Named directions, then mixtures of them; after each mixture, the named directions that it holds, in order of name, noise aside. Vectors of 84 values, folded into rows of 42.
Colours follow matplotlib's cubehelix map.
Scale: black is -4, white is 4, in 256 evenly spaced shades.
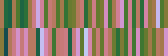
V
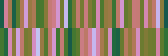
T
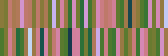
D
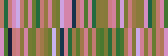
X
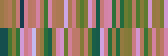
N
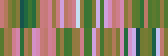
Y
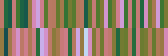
V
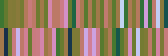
T, V, X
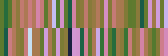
D, V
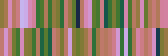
V, Y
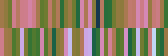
D, Y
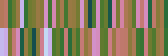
N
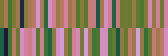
N, V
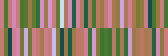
X, Y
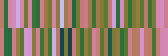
D, X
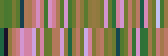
N, T, V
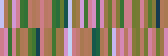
D, T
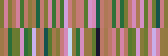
D, N, V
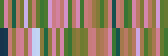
N, T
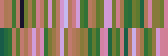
N, Y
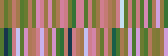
T, V, X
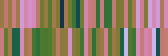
Y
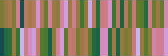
N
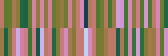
D, V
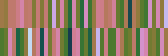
D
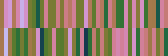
V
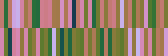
X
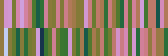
V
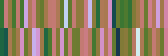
N, T, Y
